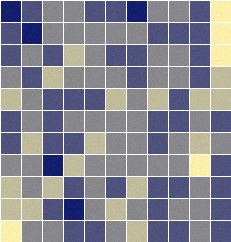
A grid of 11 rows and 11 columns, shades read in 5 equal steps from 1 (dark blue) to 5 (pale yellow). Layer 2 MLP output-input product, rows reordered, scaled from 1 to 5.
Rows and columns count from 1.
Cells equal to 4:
19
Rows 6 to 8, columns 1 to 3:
2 3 2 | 2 4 2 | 3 3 1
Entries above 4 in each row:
1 1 1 0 0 0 0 1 0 0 1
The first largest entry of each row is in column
11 11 11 3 1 2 2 10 1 1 1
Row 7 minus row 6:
0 1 0 -1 1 0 0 0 1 1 1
